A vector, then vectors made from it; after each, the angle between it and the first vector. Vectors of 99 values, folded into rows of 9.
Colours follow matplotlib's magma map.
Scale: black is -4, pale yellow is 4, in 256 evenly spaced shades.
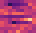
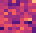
partly aligned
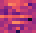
nearly opposite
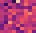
orthogonal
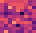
partly opposed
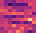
nearly parallel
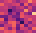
orthogonal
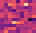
partly opposed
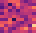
orthogonal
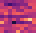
nearly parallel
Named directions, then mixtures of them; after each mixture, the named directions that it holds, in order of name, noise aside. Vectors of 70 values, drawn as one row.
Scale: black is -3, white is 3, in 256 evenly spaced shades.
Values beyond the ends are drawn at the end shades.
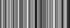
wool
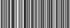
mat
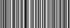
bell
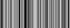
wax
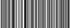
bell, mat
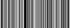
mat, wax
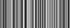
bell, wool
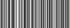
mat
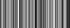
wool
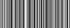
bell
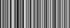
mat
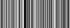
mat, wax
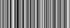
mat, wool
